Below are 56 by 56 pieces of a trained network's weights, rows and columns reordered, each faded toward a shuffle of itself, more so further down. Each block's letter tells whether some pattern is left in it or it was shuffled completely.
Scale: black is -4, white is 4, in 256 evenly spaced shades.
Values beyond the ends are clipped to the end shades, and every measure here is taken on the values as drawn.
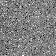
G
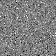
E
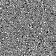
G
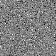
G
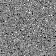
G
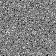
G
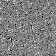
G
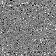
E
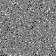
E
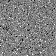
G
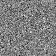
G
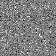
E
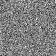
G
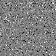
E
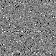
E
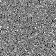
E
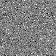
E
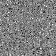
E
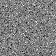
G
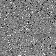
G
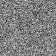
E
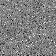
E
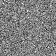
G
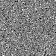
G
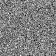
G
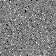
G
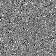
G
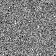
G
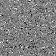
E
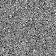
G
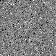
G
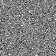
G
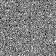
G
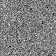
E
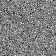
G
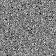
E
